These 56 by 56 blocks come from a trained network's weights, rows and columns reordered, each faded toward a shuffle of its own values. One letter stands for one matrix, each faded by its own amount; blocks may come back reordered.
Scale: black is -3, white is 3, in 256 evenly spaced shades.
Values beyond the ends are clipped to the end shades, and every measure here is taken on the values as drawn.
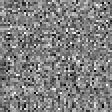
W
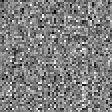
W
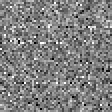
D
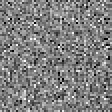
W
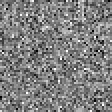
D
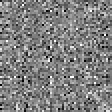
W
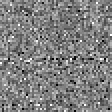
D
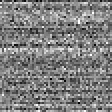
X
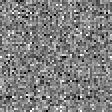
D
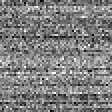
X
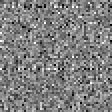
D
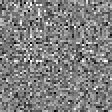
W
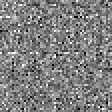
D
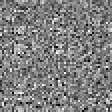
W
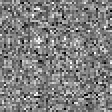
W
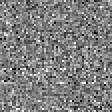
D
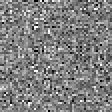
W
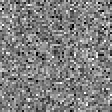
W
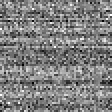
X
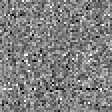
D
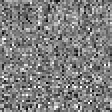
W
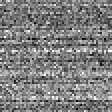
X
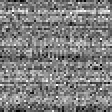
X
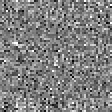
W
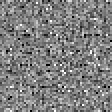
D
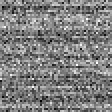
X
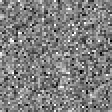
D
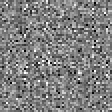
W
